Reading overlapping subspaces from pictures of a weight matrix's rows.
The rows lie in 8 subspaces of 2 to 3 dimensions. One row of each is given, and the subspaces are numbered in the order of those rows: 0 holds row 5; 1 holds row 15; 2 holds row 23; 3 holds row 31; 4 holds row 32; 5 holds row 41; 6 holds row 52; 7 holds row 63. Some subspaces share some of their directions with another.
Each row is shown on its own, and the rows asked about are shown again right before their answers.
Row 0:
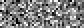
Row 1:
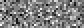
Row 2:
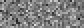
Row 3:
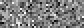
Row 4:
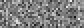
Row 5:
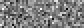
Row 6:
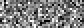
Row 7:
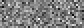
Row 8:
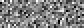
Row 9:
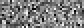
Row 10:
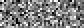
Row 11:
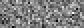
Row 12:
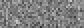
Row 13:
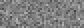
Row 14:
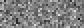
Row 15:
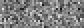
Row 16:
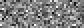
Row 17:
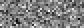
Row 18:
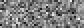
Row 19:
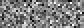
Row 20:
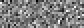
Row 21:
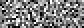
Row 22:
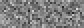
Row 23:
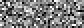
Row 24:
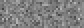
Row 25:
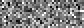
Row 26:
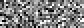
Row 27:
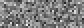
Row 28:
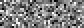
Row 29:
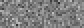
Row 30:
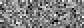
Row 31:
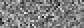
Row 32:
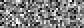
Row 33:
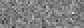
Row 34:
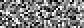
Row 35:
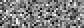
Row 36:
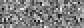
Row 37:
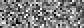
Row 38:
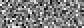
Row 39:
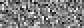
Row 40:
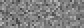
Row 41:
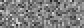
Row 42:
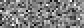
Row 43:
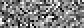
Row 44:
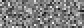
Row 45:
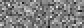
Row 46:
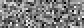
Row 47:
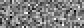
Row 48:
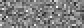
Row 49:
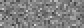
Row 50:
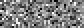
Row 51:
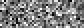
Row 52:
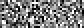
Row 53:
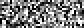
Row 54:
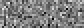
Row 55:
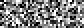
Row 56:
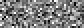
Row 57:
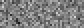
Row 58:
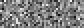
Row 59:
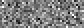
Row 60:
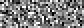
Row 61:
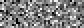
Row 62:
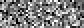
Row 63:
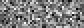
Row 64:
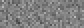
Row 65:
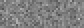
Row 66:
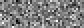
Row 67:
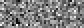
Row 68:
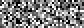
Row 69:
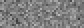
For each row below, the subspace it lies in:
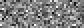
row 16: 0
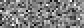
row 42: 2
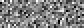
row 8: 1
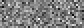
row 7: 0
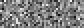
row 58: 1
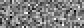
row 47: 6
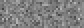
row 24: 1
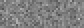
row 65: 1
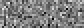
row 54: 0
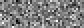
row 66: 7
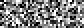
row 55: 4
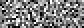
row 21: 5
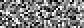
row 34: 3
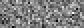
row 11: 7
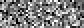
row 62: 4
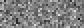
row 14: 3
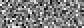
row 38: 5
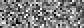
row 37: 6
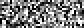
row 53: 6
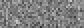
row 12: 0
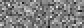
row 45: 2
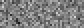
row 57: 2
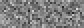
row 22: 7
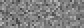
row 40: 3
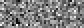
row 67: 4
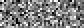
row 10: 1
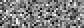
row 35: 5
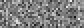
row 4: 0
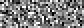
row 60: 6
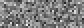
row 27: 4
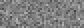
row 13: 6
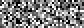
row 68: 0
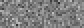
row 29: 5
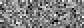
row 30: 3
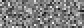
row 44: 5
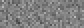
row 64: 2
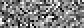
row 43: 3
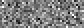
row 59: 0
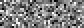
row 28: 2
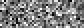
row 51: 7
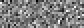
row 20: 1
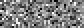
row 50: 2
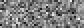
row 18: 7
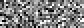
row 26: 3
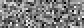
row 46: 4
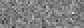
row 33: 7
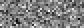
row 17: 1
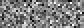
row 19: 7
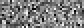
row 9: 6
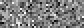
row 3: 3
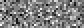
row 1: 5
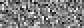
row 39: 6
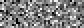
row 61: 2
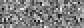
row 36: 1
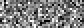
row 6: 3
